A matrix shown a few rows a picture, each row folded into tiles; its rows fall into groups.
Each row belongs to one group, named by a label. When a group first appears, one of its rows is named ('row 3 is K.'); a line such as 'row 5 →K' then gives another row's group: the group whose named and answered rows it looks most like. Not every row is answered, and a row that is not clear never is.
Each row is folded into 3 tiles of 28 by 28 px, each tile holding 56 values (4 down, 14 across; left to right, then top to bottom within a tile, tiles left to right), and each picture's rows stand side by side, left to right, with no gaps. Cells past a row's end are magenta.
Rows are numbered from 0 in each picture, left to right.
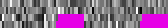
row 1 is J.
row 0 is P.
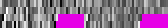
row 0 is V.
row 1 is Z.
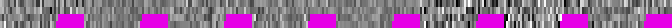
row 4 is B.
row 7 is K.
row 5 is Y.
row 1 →Z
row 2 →P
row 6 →V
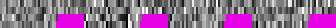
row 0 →P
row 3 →K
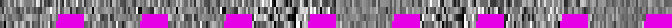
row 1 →J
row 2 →J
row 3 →P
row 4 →Y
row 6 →V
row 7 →Z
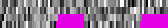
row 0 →V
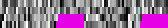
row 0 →V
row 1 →P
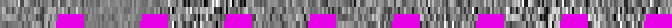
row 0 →P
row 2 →Y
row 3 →V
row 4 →B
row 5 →J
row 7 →J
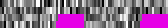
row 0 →K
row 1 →B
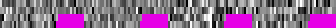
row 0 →V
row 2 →B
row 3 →Y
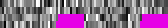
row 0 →K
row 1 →P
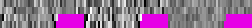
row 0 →V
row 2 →V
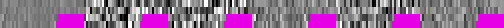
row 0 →Z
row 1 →P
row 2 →K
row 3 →Z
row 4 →Y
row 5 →B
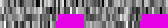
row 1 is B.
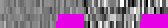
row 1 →K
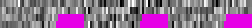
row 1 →Y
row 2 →K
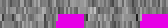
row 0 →B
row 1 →V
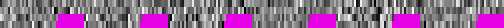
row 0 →J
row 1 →P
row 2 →V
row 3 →Y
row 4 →P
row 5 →K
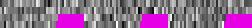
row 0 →K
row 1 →J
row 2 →Z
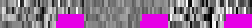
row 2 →P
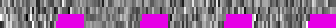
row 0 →J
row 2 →V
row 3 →Z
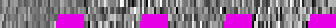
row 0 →Z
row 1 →K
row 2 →J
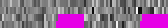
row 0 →P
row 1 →J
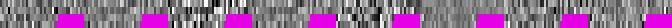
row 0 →J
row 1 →K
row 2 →K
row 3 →K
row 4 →P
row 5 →Z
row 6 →Y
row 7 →V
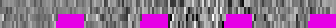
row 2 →V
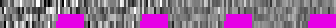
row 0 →K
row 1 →K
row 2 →K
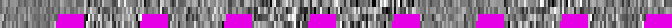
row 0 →Z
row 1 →V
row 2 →V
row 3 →B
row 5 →B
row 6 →K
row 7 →Z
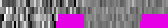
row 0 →V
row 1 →Y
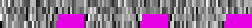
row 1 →V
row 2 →V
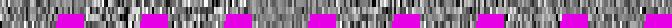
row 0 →J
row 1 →P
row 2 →K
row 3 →Y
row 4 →Y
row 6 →V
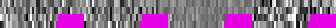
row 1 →J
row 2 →Z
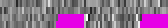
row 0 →Y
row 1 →Z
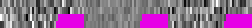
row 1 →V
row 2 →Y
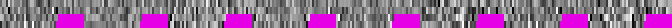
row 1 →P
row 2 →V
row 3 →V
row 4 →Z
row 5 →B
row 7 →B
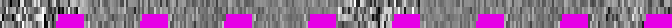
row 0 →B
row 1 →Y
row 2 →Z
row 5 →Y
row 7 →V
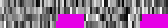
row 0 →Y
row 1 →P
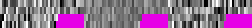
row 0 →V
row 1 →Z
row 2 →Y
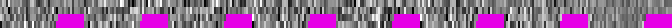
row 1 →K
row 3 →J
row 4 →B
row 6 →V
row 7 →Z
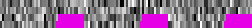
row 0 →B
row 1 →Y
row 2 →J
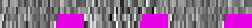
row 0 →Z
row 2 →Z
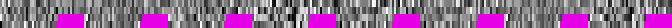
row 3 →P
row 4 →K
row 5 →K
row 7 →P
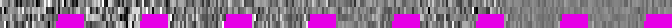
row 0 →Y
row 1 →P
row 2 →Z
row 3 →Z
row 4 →B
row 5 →J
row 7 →Y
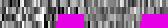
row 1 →K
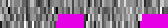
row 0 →J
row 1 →V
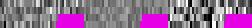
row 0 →K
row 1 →B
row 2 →P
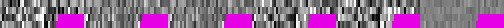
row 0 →B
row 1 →Z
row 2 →Z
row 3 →P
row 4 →P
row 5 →Y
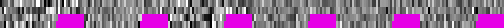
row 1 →V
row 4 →Y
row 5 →J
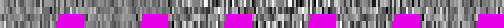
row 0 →Y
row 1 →V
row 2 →K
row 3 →K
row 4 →Y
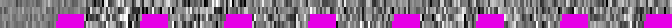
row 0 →Y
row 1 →B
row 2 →Y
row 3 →P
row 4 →J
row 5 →B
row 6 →J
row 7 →B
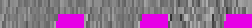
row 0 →Z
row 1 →Z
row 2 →B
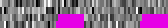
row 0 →Y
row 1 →J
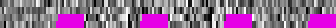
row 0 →K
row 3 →J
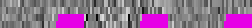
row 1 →B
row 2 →Y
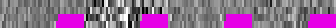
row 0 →Z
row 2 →Z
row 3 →B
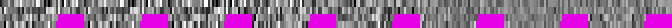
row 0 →K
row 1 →K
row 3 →V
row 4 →B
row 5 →Z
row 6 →Y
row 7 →B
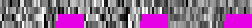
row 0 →B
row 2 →B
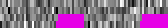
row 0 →J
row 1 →K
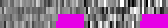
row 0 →K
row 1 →K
